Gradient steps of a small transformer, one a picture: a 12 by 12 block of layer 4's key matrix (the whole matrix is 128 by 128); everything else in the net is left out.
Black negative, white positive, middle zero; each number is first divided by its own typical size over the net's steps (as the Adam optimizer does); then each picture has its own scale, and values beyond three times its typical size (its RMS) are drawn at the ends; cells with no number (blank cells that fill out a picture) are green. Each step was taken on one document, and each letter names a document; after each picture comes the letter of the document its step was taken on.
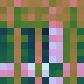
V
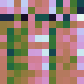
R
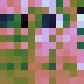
R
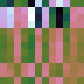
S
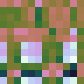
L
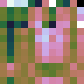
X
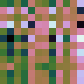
R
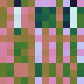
S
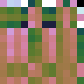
X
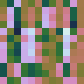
S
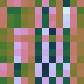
L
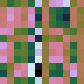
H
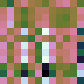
H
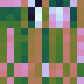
V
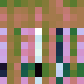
S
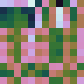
S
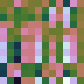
L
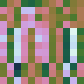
L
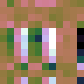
X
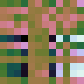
R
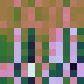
V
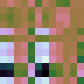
H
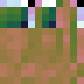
X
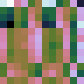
X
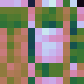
X
